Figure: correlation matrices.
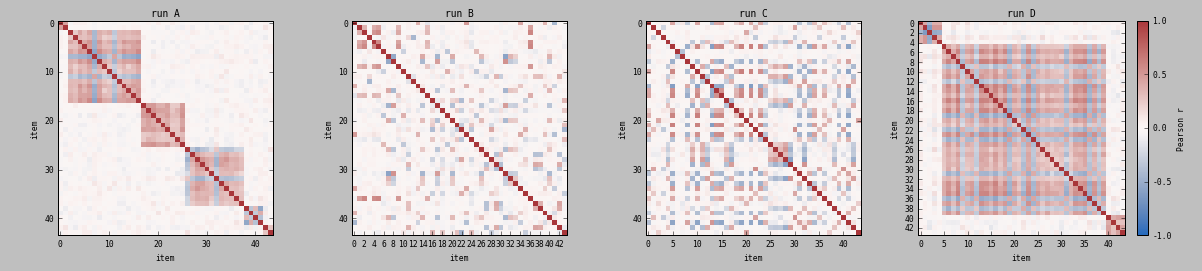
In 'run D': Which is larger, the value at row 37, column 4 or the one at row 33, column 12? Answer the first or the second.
the first
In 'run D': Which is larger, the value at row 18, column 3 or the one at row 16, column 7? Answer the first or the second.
the second
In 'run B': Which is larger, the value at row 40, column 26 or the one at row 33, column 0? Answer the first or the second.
the first
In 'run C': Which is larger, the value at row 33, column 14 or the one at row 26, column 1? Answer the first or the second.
the second
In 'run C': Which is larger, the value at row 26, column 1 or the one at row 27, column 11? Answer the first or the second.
the second
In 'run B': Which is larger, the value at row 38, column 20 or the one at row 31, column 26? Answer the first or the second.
the first
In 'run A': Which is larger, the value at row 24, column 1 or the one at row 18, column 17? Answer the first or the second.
the second
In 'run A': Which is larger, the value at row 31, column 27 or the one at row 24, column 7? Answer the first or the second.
the first
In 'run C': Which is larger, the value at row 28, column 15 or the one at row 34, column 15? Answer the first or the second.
the second
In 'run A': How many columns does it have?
44
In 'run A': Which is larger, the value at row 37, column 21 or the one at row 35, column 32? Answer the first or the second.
the first
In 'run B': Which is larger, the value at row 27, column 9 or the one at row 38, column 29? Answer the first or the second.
the second
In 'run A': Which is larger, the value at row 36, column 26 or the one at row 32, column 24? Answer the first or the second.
the second
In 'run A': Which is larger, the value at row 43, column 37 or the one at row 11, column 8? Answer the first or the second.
the first
